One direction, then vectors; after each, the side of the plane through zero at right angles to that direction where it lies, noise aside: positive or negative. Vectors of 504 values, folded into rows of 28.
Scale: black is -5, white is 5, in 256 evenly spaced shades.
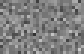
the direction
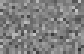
negative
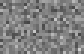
positive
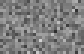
positive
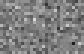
negative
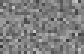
positive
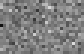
negative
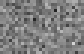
positive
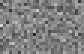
positive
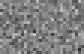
negative
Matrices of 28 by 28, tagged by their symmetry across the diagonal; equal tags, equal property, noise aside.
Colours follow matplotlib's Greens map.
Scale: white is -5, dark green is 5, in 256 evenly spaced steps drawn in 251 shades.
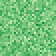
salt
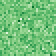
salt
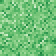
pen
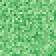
pen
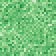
pen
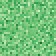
salt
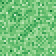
pen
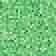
salt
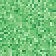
salt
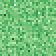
salt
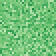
salt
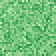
pen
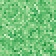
pen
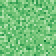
salt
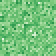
pen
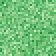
pen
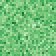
pen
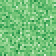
salt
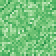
pen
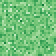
pen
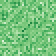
pen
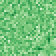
pen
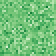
salt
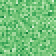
salt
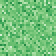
salt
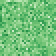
salt
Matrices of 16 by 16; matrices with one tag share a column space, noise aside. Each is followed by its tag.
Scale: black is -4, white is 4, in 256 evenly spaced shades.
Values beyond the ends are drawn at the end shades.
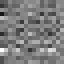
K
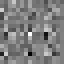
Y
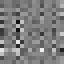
K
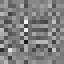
K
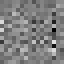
K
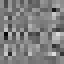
Y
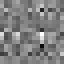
Y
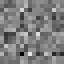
Y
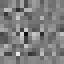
Y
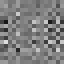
K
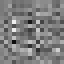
K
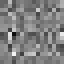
Y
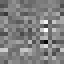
K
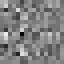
Y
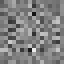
K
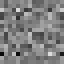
Y
